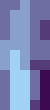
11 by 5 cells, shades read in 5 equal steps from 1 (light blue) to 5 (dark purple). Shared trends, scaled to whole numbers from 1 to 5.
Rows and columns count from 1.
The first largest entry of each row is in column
1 1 5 5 4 4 4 5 5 5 5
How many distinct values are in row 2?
2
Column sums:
30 17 18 35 44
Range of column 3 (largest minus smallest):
1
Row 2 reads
3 2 2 3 3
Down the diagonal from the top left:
3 2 2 3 3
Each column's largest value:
3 3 2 4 5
